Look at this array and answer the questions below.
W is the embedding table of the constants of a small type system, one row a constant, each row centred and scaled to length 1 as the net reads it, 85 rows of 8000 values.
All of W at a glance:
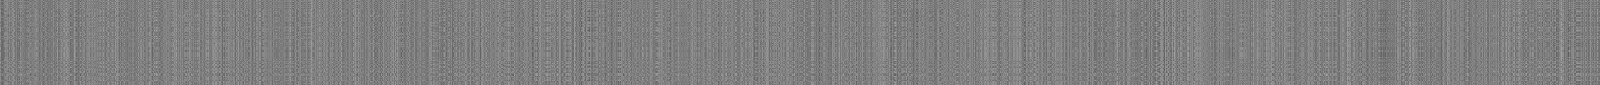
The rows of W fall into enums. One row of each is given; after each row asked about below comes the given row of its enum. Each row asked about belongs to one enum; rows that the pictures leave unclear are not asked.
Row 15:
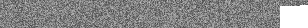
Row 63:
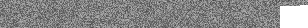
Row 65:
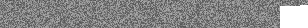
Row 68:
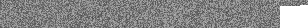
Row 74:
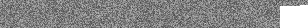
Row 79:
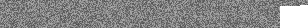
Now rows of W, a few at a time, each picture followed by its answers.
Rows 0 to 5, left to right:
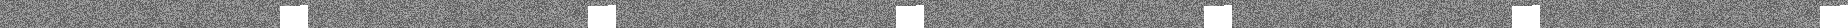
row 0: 65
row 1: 74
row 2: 68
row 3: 65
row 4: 68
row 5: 74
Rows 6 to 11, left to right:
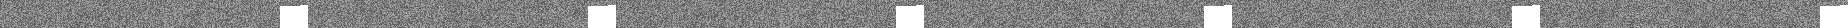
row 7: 74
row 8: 68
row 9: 65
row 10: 79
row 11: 63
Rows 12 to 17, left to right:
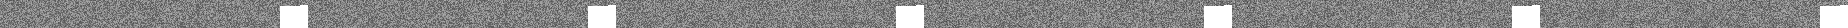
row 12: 65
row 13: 65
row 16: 15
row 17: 63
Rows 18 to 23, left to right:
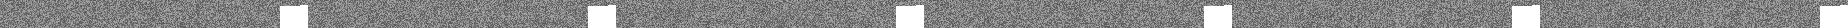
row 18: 65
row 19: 79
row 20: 63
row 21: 65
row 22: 68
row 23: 68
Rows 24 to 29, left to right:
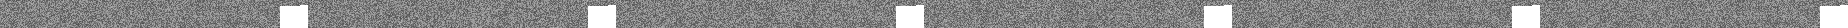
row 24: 79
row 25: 68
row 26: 65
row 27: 74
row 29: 79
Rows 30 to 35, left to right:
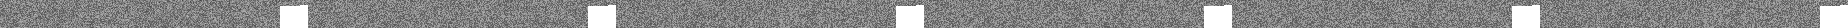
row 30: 63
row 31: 79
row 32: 68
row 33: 65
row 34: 65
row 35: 68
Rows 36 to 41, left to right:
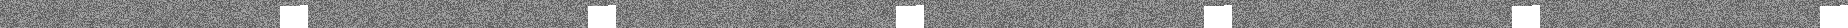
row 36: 63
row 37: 65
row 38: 74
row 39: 68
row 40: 79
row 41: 79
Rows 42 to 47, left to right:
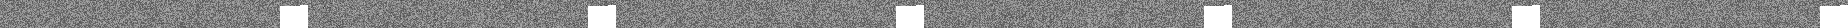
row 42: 65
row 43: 15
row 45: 68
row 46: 65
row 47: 79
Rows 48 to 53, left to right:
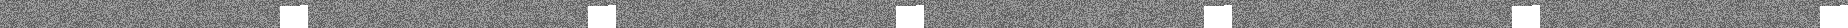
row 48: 79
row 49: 79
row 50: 68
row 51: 68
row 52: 79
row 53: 79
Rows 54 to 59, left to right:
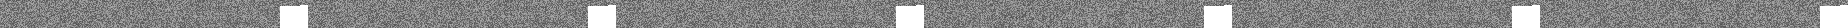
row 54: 79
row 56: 79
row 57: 68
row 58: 79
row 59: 65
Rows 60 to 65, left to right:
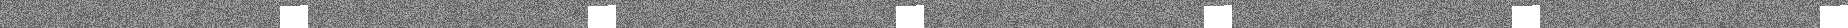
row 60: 68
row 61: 74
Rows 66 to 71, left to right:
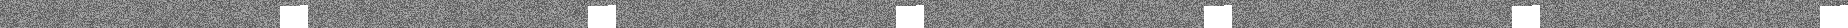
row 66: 63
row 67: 74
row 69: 65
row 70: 79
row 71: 15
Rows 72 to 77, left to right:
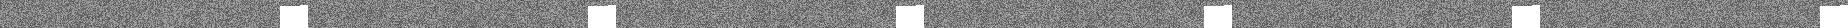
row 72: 68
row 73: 63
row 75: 74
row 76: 68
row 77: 79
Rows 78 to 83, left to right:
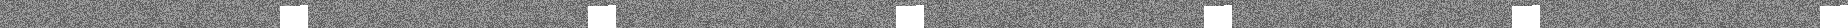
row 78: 65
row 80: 63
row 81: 15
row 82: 68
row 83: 65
